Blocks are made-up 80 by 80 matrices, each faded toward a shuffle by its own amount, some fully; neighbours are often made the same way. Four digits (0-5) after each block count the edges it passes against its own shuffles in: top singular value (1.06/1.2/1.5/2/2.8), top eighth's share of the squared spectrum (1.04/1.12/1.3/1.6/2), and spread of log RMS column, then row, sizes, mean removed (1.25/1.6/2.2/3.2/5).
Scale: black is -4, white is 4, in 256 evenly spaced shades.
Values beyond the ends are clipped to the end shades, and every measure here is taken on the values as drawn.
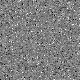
0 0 1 0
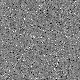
0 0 0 0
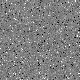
0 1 0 0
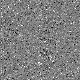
0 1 1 0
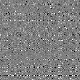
4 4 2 3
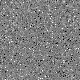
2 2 0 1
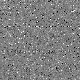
3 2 0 1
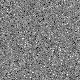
0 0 0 0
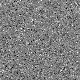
0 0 0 0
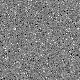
0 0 0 0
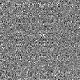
4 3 2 2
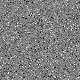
0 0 0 0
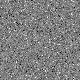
0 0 0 0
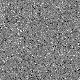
2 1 0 0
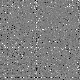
2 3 2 1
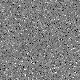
2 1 0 0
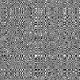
5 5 3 3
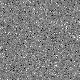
2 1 0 1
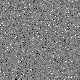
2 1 0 0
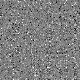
3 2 1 0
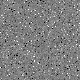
2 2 1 0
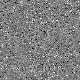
3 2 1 1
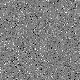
3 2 0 0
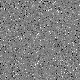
2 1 0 0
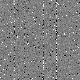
3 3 2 0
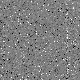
1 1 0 0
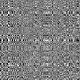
5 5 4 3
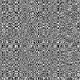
5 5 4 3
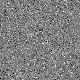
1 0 0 0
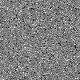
3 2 0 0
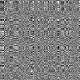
5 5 4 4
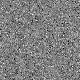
2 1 0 0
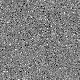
2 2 0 0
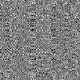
4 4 2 2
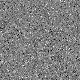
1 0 0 0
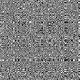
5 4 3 3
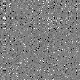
4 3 2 2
